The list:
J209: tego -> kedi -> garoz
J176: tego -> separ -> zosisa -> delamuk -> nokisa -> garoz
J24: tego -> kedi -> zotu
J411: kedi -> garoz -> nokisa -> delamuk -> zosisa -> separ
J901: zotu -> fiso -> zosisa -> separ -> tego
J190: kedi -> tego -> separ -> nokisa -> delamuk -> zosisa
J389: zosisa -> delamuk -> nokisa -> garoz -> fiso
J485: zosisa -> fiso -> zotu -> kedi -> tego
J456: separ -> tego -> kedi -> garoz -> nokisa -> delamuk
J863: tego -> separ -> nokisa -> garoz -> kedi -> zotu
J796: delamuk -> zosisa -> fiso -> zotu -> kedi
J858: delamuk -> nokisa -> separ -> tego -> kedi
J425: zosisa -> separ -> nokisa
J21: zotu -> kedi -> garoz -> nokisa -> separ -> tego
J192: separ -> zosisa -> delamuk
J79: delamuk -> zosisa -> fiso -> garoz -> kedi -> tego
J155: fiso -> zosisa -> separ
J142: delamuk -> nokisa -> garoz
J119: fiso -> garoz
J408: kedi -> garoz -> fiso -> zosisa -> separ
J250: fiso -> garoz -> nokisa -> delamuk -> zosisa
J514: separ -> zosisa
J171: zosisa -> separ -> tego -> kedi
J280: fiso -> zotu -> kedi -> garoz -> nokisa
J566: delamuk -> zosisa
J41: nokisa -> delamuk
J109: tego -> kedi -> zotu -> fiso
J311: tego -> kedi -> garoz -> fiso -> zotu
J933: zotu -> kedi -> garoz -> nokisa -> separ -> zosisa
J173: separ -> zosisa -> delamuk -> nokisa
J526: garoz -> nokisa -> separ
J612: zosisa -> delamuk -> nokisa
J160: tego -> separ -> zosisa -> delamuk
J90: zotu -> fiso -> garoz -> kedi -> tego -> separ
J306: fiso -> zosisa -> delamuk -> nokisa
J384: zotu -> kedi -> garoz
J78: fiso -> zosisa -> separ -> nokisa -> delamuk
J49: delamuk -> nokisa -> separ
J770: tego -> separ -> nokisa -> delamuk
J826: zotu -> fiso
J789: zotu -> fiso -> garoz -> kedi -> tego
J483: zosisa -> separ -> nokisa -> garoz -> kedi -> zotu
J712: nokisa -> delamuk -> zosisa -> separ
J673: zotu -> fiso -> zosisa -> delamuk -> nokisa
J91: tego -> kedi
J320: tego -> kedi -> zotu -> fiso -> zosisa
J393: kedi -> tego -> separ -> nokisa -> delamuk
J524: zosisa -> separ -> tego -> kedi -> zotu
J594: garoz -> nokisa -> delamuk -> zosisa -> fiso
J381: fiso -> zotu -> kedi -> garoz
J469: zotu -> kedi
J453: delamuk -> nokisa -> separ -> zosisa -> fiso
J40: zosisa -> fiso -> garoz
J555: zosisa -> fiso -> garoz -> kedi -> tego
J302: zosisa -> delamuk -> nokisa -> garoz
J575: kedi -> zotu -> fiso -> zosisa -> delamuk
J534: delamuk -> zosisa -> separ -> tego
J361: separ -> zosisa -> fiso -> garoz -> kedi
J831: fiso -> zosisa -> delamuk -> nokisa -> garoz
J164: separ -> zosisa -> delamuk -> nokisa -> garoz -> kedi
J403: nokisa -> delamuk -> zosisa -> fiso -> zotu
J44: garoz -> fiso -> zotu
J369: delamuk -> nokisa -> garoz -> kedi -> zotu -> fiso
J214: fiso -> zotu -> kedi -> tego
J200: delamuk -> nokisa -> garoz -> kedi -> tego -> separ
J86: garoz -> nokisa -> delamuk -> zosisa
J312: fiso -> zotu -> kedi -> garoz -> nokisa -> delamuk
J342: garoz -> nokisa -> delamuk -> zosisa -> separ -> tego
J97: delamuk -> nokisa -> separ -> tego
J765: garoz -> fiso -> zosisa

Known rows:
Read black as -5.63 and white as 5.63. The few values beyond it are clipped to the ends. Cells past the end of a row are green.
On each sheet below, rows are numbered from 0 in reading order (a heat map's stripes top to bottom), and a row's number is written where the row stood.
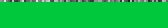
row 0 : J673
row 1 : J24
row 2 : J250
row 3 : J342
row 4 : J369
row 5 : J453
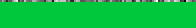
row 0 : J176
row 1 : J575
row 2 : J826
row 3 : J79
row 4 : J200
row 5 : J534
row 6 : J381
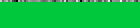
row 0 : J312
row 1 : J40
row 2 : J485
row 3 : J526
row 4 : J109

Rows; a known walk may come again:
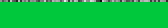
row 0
J369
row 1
J192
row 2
J311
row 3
J381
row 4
J250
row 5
J155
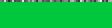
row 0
J403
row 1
J831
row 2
J456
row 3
J534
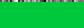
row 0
J160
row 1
J312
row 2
J21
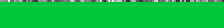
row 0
J109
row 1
J342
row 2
J393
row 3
J97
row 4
J826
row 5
J190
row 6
J453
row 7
J765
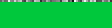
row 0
J24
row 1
J408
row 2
J384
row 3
J119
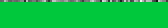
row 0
J796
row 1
J858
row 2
J40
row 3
J469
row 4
J712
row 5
J44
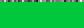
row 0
J306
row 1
J612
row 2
J49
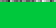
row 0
J594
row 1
J91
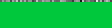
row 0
J514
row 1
J863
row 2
J575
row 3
J425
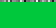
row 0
J485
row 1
J320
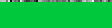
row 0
J901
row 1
J302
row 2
J79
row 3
J214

